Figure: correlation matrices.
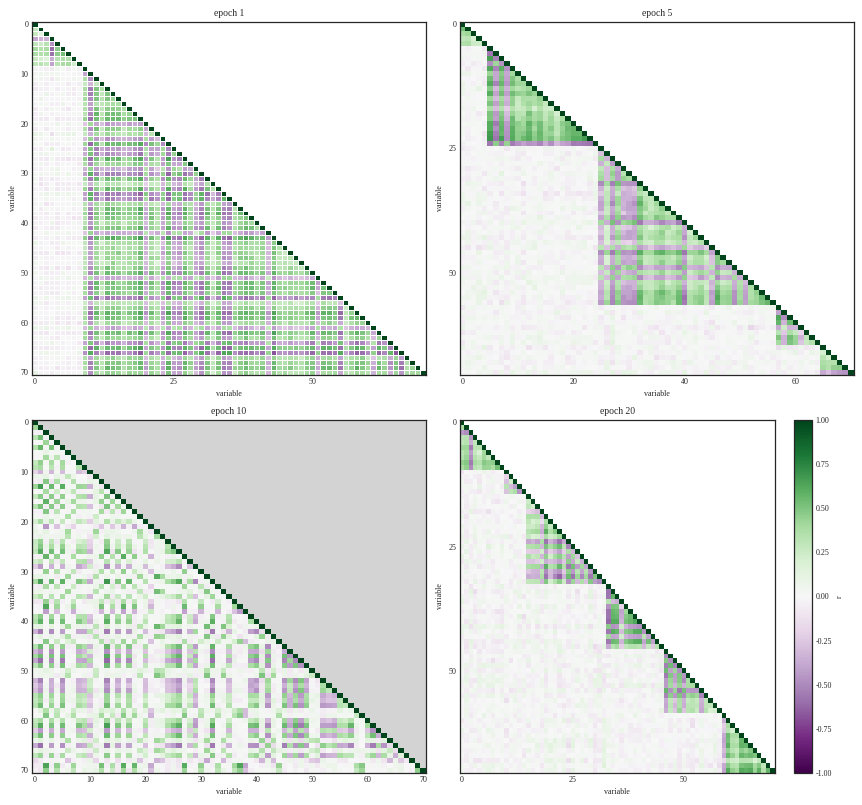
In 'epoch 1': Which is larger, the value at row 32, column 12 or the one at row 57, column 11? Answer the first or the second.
the second
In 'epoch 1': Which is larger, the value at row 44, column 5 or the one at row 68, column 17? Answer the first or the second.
the second
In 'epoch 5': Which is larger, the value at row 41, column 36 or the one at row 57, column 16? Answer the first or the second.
the first
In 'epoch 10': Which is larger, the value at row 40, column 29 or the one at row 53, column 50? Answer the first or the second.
the second
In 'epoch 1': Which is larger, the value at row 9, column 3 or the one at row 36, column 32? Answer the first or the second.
the second
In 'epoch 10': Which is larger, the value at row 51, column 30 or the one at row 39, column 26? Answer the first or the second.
the second
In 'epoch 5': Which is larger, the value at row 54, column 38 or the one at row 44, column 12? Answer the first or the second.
the first
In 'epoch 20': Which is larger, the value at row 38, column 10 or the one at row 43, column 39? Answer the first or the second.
the first
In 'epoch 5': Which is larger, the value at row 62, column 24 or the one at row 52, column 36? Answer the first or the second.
the second
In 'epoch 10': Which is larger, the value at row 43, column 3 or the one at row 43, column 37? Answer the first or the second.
the first
